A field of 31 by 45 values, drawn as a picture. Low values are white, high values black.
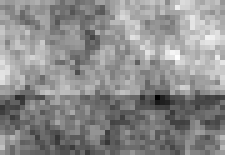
The histogram is bell-shaped. The top right is the ninth with the lowest average. The field is mottled with small blotches. A horizontal seam about 60% of the way down splits the table, and the bottom part is higher.
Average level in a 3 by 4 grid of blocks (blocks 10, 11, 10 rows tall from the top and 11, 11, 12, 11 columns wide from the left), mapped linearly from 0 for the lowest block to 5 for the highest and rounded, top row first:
2410
2332
5555
